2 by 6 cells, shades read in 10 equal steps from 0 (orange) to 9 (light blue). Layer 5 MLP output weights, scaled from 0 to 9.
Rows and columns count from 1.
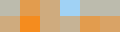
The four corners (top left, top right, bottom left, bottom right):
6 6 4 3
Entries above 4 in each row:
4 1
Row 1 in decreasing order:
9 6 6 6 4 2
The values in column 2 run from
0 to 2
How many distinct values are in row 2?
5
